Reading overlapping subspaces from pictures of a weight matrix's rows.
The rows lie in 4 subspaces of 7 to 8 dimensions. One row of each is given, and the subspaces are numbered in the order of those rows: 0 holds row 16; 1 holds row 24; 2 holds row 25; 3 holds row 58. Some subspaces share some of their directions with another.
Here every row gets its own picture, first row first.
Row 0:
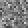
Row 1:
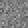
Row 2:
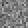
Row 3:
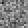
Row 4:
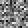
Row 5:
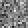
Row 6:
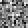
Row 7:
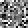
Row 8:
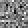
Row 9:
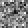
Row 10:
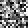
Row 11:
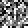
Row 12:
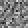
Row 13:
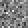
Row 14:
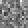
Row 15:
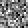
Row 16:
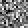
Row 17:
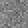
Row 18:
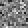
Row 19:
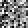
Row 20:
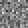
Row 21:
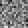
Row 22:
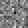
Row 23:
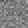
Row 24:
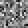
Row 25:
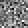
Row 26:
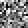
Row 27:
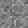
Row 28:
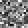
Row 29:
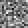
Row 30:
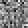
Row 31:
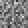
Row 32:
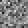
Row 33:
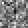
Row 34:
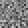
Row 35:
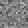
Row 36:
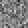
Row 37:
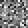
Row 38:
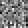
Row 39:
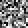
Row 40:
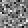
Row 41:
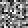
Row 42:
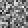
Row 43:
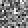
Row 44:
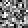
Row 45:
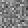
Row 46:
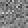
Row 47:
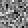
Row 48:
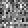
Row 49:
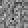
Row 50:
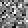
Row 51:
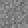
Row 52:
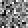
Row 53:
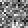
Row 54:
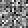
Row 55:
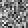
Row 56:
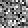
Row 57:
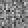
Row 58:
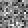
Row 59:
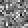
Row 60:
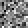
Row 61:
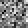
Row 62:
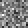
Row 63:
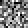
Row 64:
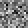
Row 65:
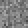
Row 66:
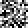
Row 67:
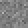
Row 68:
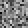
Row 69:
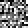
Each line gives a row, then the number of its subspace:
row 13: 0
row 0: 1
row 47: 0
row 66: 3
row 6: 3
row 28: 3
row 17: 1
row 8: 2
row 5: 1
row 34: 2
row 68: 2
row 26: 2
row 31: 1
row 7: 2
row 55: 3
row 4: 0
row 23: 2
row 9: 0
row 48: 3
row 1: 1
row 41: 1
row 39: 1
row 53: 3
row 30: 0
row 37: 2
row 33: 0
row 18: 0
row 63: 1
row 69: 2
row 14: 1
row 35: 0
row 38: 0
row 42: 1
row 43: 1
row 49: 1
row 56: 2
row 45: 2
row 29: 2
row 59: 1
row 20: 2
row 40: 2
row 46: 0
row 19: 1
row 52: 3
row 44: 3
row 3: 0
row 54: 3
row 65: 1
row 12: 1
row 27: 3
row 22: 0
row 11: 0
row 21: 0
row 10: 2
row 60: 0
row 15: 2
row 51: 1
